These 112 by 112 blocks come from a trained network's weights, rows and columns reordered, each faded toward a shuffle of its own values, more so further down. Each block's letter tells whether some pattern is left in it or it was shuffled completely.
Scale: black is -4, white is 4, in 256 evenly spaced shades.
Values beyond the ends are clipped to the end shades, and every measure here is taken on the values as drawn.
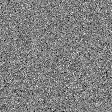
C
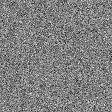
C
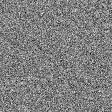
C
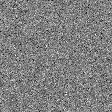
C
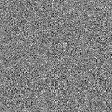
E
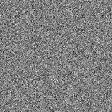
E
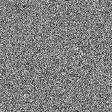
E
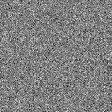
E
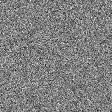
C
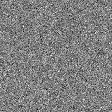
E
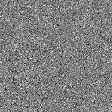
E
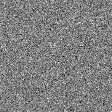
C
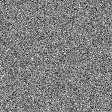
C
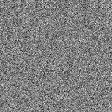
E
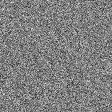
C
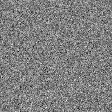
E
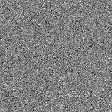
E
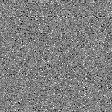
E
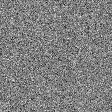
C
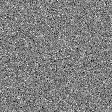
C
